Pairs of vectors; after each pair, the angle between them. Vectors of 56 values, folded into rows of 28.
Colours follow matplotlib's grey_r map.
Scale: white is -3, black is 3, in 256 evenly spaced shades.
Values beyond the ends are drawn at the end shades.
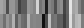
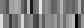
orthogonal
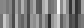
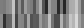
nearly opposite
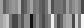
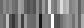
partly aligned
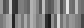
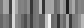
nearly opposite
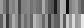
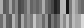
nearly parallel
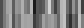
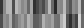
nearly parallel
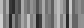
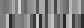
orthogonal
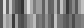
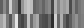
partly aligned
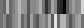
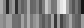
nearly opposite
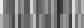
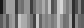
nearly opposite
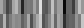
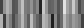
nearly opposite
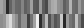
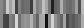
partly opposed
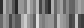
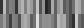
nearly parallel
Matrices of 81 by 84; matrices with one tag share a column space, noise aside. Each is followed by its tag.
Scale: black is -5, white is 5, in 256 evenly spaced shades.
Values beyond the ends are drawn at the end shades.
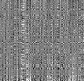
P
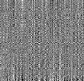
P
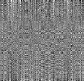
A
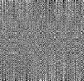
A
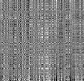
P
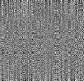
A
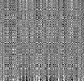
P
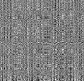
P
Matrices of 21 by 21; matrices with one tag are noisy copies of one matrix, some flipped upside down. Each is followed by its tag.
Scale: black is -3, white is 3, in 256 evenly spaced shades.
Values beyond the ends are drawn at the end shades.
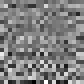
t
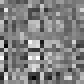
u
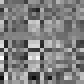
u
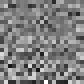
t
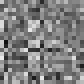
u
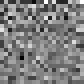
t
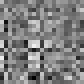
u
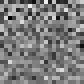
t
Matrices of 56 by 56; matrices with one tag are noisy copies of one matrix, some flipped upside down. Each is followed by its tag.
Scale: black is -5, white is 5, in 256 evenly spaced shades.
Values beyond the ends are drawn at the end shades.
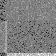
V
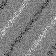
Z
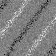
Z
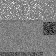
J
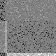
V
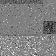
J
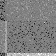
V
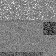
J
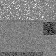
J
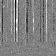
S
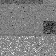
J
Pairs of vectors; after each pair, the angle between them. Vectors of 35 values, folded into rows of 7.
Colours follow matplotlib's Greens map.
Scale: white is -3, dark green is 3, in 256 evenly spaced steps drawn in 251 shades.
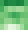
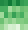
nearly parallel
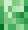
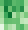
nearly opposite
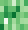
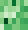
nearly opposite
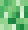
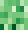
partly opposed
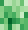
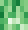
partly opposed
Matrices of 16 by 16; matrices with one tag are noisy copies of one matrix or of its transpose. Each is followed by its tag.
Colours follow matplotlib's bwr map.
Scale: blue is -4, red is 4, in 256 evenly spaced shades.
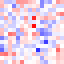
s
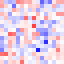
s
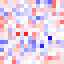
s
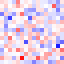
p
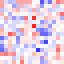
s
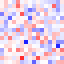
p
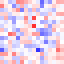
s
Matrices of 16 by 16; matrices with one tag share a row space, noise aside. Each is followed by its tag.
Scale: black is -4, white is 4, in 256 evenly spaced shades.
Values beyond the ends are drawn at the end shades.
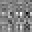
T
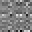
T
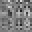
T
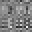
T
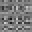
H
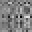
T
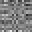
H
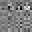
T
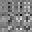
T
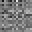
H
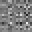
T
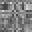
H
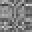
H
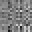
T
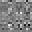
T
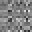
T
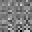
T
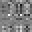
T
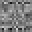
H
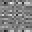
H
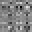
T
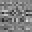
H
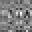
T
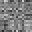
H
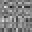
H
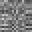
H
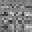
H
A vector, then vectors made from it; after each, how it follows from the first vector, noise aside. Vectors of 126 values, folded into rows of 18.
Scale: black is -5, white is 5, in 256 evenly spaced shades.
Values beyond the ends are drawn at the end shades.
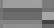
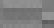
shrunk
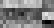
scaled up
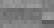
shrunk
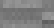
shrunk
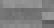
shrunk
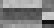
scaled up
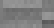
shrunk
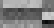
scaled up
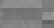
shrunk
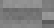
shrunk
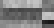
scaled up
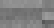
shrunk
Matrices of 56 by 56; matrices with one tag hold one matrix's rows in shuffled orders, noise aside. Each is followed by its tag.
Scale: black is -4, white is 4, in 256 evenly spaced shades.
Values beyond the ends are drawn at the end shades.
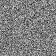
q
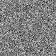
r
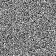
q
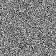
r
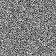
r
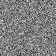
r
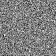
q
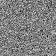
r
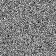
q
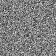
q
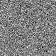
r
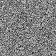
r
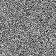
r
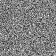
q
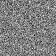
q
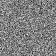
r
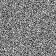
q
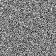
r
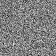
q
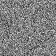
q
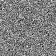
r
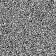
q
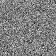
q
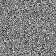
q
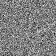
q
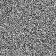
q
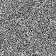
r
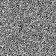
r
